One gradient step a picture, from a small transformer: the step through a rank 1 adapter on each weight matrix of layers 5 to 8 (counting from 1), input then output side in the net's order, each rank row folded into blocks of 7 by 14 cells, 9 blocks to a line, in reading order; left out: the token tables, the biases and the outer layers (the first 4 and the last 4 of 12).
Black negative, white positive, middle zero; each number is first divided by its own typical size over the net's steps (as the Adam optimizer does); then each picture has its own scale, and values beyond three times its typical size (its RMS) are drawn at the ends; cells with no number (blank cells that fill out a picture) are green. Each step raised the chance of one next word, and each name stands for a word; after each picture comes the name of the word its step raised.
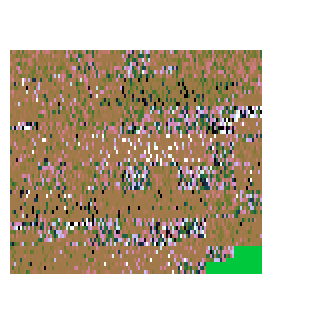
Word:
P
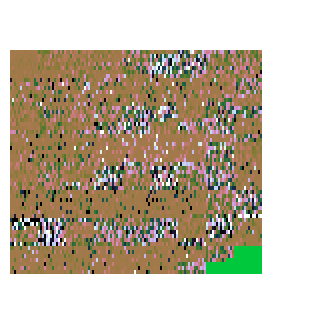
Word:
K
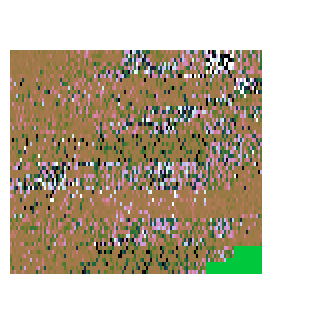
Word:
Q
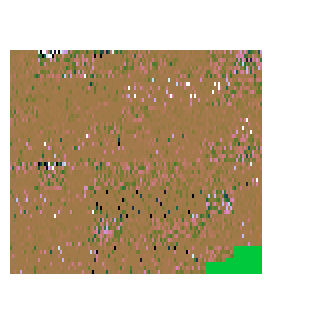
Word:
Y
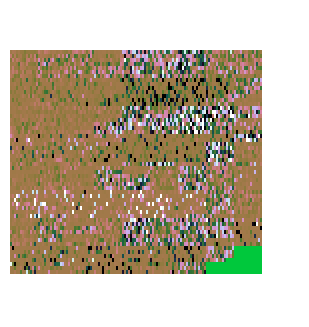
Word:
Q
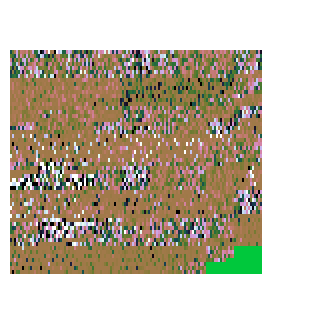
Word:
P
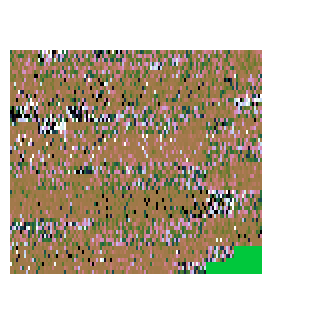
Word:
K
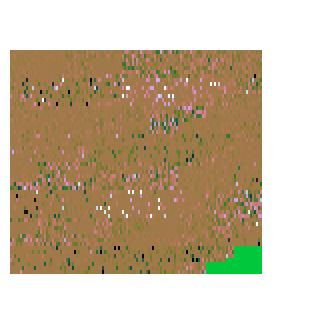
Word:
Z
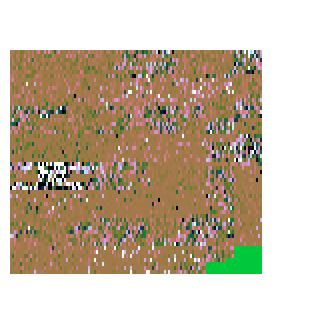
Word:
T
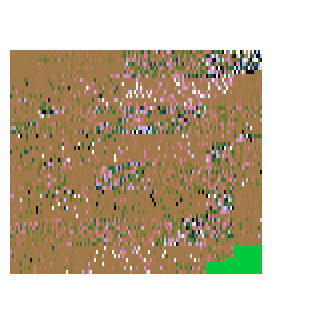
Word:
T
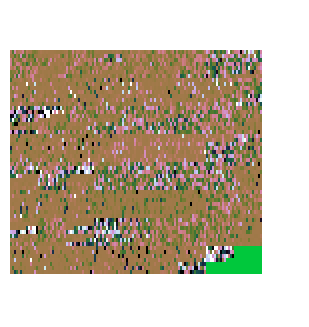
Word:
Y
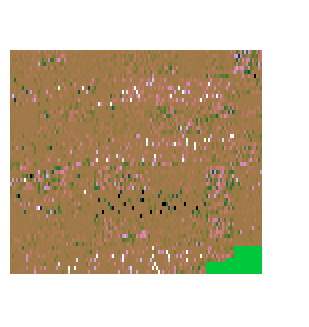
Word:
T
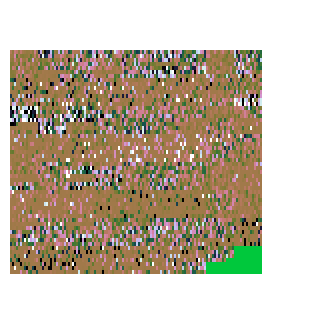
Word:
K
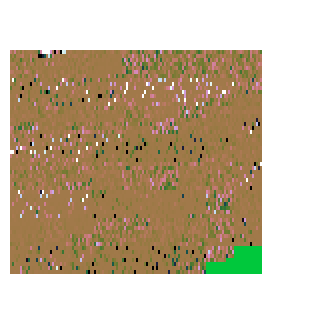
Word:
Z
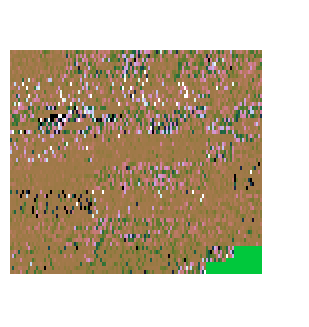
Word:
Z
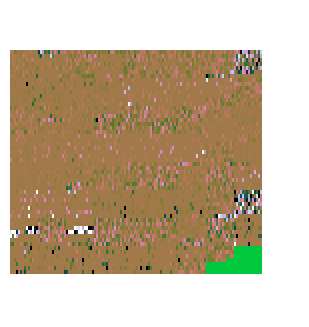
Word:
Y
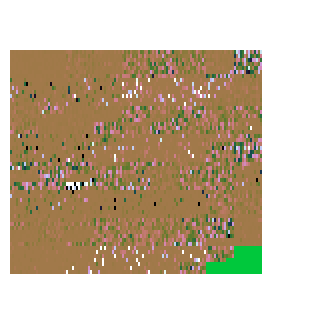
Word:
T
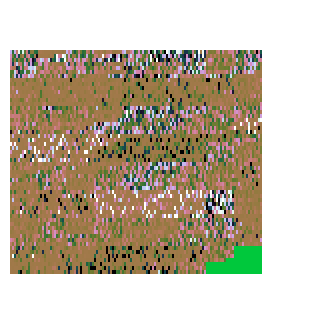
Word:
Q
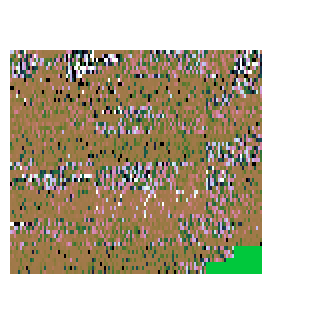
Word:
Q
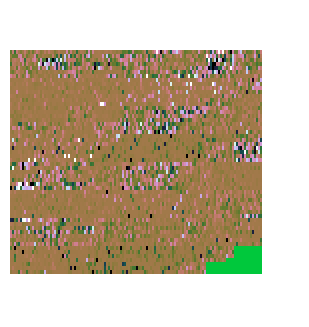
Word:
Z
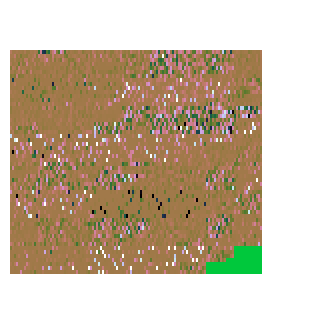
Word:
T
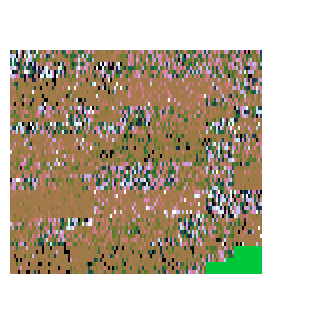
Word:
Q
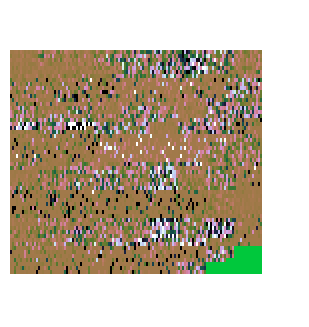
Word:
K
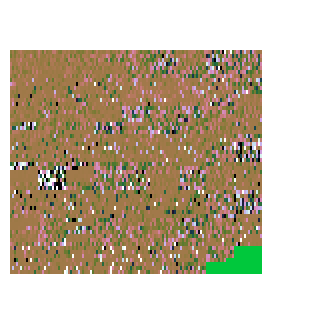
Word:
T
